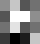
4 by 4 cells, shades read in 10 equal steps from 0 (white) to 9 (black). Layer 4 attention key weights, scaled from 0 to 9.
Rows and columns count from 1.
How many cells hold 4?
2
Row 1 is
4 2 6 5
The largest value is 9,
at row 4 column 2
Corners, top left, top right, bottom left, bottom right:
4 5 7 2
